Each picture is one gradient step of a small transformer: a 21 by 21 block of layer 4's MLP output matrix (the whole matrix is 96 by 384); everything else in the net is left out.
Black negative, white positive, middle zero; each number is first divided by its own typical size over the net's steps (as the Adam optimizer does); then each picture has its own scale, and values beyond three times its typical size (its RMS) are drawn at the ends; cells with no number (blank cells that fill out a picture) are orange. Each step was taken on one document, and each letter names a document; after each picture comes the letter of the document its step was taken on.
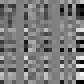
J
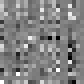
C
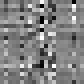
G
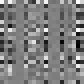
J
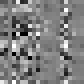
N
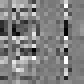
N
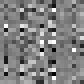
G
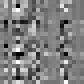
N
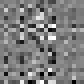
G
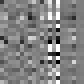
C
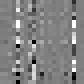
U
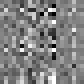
G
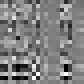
N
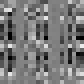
J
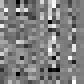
C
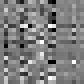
G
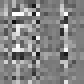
N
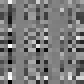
J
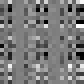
J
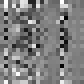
N
